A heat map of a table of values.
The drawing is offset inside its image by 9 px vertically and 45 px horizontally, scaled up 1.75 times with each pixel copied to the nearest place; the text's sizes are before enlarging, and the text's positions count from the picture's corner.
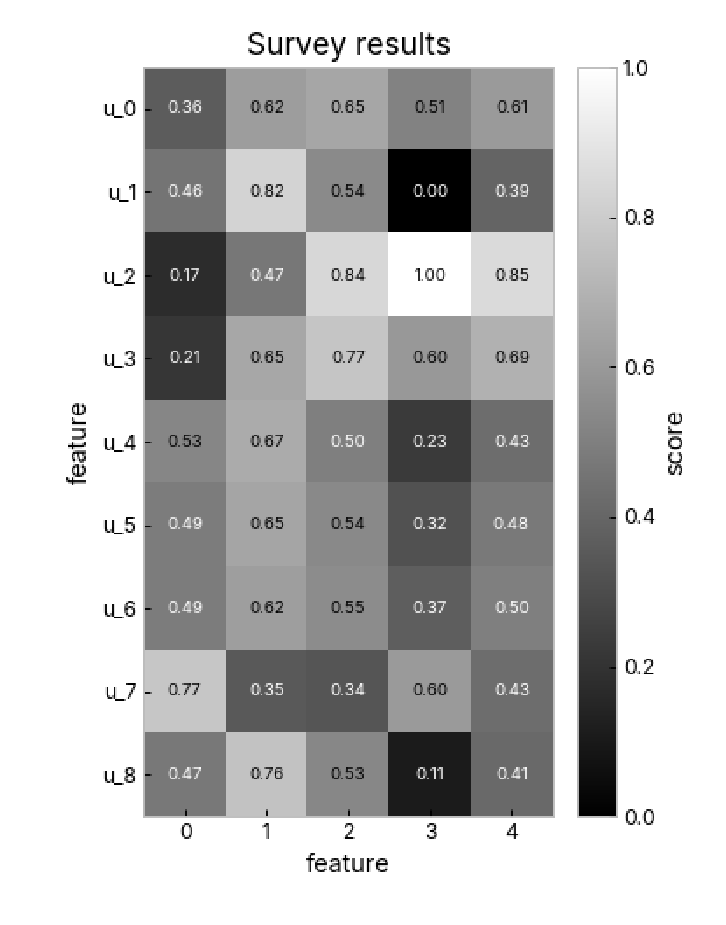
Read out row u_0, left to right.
0.36 0.62 0.65 0.51 0.61
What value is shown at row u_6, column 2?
0.55
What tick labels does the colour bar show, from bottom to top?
0.0, 0.2, 0.4, 0.6, 0.8, 1.0
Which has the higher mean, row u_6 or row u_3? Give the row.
u_3
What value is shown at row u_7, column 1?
0.35
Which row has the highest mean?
u_2
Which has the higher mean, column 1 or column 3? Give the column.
1
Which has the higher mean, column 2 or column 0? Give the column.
2
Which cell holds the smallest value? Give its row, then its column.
u_1, 3
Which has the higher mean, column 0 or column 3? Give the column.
0
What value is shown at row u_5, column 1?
0.65
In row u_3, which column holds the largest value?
2
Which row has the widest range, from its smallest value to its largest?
u_2
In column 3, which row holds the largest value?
u_2
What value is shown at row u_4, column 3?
0.23
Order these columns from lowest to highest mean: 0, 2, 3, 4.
3, 0, 4, 2
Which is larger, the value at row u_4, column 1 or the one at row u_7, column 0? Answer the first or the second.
the second
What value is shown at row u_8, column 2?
0.53
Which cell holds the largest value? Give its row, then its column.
u_2, 3
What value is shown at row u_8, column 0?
0.47
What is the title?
Survey results
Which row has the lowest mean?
u_1
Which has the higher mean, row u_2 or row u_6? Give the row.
u_2
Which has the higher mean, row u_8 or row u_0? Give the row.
u_0
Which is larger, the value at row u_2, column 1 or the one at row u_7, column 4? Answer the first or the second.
the first
